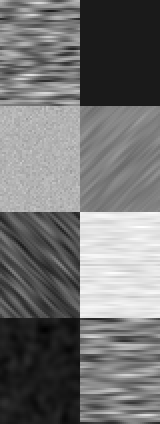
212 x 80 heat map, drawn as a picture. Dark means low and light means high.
It is made of 4 by 2 panels. Panel 1,1: middling, streaked across, strong in contrast. Panel 1,2: very low, flat. Panel 2,1: high, fine-grained, faint in contrast. Panel 2,2: middling, slanting up to the right, faint in contrast. Panel 3,1: low, slanting down to the right. Panel 3,2: very high, streaked across, faint in contrast. Panel 4,1: very low, blotchy, faint in contrast. Panel 4,2: middling, streaked across, strong in contrast.
